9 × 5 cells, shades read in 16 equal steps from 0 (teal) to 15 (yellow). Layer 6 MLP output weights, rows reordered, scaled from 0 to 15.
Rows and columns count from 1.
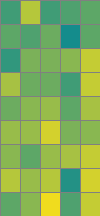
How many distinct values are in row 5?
5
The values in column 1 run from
2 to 11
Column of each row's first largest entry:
2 3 5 5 5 3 5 5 3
